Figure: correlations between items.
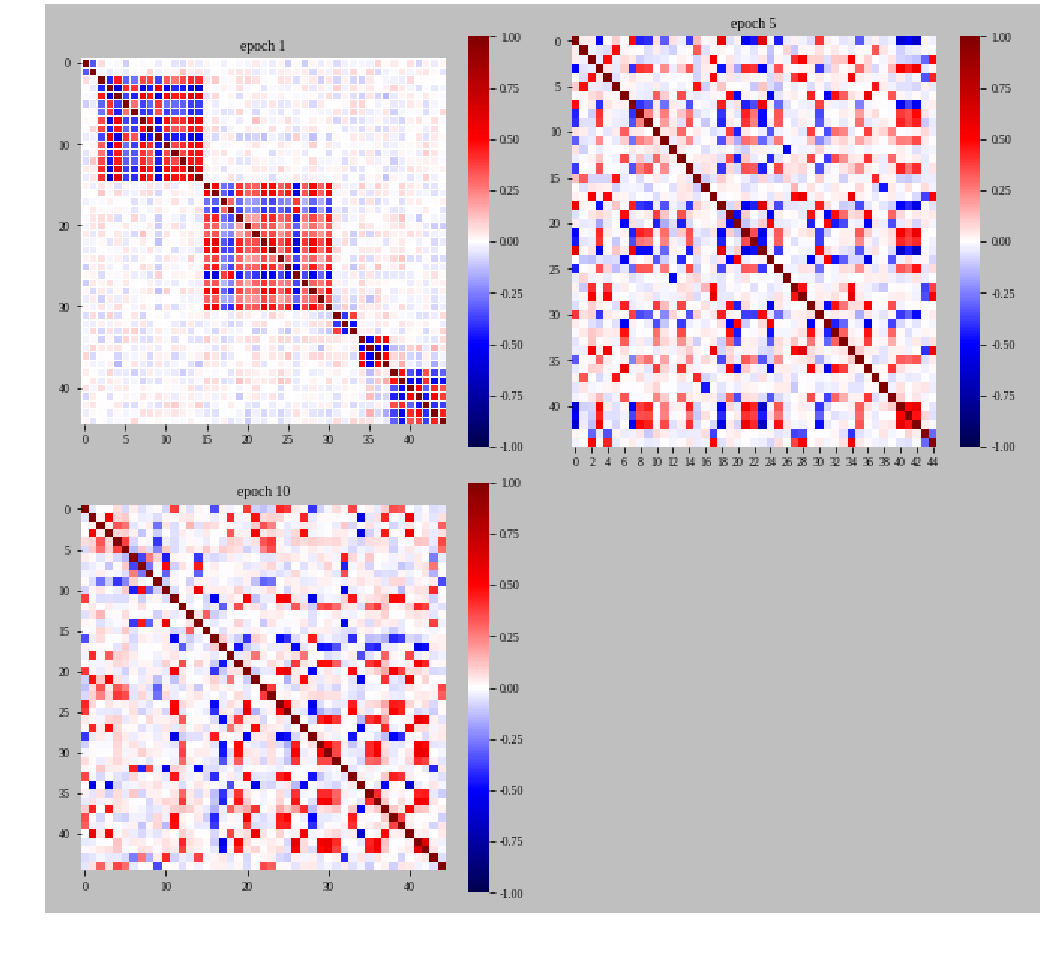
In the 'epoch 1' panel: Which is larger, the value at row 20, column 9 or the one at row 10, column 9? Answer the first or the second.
the first
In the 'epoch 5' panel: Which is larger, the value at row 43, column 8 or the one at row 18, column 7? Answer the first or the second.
the second
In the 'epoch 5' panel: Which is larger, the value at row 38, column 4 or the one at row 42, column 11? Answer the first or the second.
the second
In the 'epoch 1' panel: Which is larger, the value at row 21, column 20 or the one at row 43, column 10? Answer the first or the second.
the first
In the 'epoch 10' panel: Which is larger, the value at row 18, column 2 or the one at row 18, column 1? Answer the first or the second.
the second
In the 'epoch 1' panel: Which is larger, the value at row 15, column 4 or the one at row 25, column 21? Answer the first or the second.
the second
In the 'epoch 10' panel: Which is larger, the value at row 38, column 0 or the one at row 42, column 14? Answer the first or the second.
the first
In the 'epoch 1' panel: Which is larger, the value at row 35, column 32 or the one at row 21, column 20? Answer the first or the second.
the second
